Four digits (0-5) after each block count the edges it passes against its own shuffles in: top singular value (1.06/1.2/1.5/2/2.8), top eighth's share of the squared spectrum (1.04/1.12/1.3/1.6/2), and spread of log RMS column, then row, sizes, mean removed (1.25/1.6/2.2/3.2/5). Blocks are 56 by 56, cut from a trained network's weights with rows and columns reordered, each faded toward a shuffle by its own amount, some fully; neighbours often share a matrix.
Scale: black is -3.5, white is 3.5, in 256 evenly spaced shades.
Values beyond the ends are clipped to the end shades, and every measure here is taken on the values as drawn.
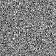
2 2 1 1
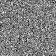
0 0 0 0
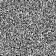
1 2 0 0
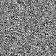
2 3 1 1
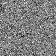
0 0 0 0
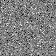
0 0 0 0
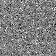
0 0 0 0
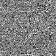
2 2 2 0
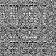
4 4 2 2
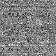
2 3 2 1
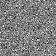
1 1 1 0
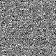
2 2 1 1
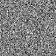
2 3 1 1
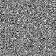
2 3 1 2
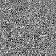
2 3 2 2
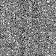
2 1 0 0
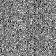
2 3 0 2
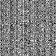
3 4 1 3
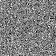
1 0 0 0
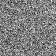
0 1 0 0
